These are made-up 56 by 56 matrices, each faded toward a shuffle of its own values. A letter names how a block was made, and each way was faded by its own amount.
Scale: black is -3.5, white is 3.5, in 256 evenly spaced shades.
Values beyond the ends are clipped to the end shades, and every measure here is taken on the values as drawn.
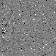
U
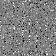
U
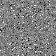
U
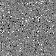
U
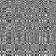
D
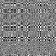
D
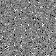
U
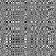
D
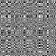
D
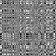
D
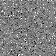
U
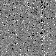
U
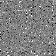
U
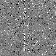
U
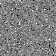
U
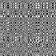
D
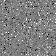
U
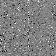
U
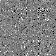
U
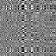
D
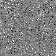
U
